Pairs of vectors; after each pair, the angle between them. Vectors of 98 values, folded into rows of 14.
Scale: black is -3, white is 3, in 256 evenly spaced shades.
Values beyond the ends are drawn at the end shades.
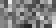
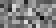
partly opposed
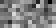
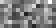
nearly opposite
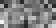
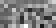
partly opposed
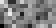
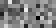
orthogonal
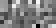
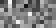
partly opposed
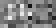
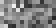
partly aligned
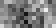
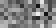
orthogonal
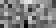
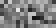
partly aligned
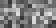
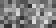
nearly parallel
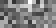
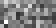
orthogonal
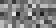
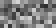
partly opposed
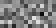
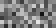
nearly parallel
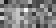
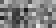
nearly opposite
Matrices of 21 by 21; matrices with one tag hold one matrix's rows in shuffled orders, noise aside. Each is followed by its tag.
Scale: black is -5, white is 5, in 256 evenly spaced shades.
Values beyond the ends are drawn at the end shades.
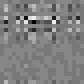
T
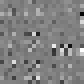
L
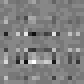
T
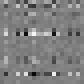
T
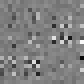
L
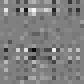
T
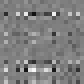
T
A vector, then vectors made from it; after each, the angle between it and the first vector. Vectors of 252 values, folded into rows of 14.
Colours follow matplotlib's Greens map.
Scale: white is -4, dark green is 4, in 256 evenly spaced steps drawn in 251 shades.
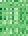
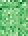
partly aligned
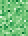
orthogonal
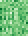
nearly parallel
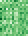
nearly parallel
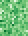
partly opposed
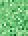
orthogonal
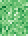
partly aligned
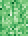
partly aligned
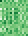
nearly opposite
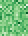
partly aligned
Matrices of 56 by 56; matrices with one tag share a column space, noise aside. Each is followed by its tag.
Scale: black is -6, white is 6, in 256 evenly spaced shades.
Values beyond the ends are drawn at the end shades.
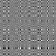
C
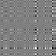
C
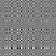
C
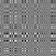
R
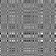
R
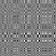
R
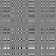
C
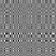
R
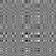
R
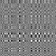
R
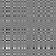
C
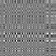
R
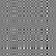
C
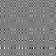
C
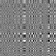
R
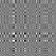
R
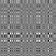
R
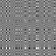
C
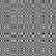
R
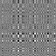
R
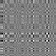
R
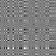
C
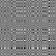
C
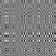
R
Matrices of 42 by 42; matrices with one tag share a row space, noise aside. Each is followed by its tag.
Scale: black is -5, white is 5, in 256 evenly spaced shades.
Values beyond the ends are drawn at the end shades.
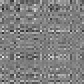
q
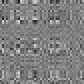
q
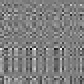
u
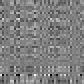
q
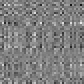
u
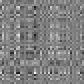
q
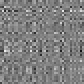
u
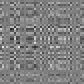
q
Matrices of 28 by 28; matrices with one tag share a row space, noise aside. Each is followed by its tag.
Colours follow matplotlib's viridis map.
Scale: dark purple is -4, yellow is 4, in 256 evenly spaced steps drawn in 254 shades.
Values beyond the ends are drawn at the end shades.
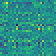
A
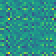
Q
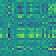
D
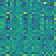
Q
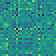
A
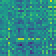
D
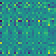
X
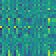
X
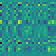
X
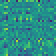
A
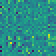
X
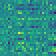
D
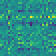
D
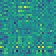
A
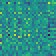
X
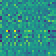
X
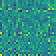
X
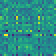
A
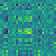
A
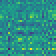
D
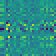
Q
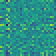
Q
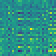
D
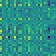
X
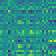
D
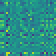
Q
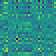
A
